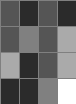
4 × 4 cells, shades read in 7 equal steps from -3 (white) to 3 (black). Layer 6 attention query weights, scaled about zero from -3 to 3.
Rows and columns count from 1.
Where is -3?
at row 4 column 4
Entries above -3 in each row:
4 4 4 3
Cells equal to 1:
5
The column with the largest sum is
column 2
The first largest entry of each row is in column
2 1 2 1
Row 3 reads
-1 2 1 -1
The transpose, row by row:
1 1 -1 2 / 2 0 2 2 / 1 1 1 0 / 2 -1 -1 -3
